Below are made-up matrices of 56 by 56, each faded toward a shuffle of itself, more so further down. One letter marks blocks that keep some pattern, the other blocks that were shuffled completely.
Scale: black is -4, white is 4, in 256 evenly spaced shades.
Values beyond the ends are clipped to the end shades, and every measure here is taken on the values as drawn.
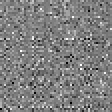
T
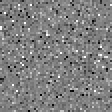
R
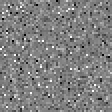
R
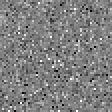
R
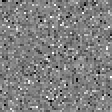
R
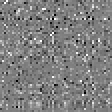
T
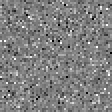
R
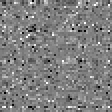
T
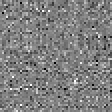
T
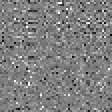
T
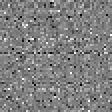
T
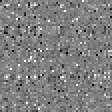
T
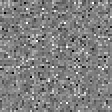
T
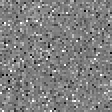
R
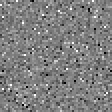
R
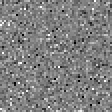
R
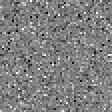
R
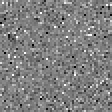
R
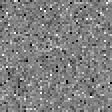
R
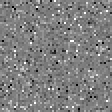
R
